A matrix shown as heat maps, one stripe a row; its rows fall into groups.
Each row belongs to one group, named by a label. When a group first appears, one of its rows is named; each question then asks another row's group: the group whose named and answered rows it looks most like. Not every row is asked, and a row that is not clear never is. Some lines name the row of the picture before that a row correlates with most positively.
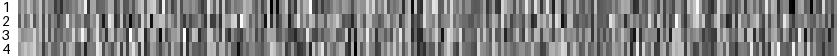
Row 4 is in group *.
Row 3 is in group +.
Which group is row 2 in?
+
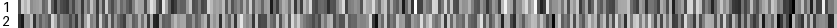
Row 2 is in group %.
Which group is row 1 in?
*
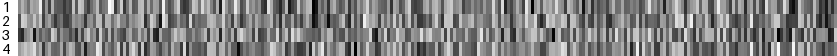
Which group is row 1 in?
+
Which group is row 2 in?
*
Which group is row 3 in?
%
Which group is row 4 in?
*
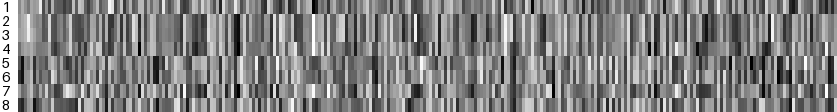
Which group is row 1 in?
+
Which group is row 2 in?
*
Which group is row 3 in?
*
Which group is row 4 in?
*
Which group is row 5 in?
%
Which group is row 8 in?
%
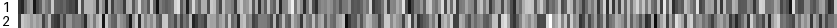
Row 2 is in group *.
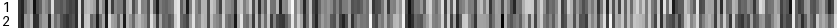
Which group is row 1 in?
%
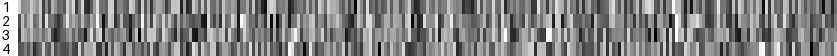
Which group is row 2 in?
+
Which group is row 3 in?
*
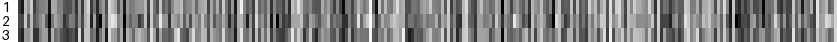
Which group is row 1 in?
%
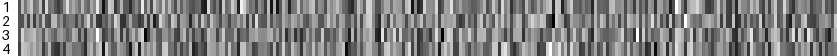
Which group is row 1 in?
+
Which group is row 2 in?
%
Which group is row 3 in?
*
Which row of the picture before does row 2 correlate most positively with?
2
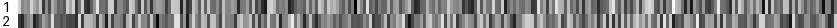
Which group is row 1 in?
+
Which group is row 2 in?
%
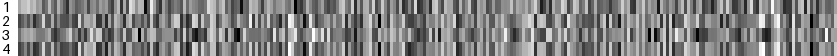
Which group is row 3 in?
*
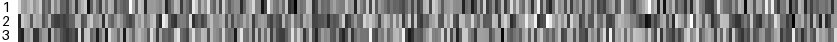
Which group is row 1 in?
+
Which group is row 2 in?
*
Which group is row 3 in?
%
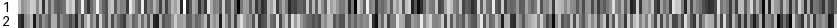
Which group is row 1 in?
+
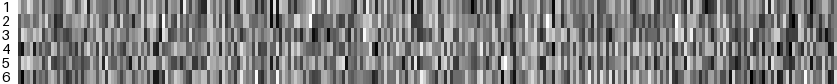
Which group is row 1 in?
+
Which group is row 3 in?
*
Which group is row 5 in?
*
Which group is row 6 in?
%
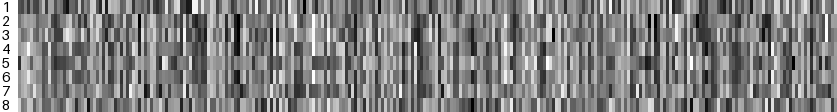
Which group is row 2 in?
*
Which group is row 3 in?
+
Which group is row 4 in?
*
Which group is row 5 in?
*
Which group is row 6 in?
*
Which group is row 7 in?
*
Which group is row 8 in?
+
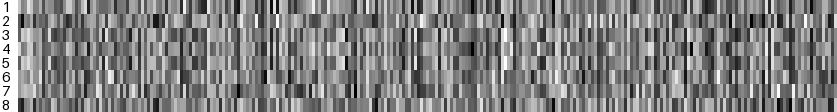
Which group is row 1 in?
+
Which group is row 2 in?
%
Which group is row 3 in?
*
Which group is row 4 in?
+
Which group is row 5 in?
*
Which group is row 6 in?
+
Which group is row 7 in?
*
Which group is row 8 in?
%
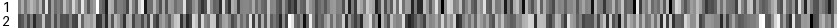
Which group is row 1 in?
+
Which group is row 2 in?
%
